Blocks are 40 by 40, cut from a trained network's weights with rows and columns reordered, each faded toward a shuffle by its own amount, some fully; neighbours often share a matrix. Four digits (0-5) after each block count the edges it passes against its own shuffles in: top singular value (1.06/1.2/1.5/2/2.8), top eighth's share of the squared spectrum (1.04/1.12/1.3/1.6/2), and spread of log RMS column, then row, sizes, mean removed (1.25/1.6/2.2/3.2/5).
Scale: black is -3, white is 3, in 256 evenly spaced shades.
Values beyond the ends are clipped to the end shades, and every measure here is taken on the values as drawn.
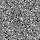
0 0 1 0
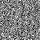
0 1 0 0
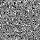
2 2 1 0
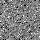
0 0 0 0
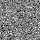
0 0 0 0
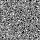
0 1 0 0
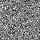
0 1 0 0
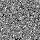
0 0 0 0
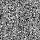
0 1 0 0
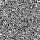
0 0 0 0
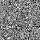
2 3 1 1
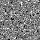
0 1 0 0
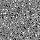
0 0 0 0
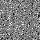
1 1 0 0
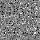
2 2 1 1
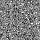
0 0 0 0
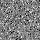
0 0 0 0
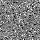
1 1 0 0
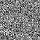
2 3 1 1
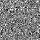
2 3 1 1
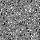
1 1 1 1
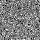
1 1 0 0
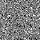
2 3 1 1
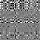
4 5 2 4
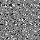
2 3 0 2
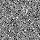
1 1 0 0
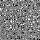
2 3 0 2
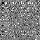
3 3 1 2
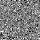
2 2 0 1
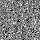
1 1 0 1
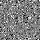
2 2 0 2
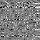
3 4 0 3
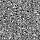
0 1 0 0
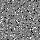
1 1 0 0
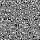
2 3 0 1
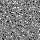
1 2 0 0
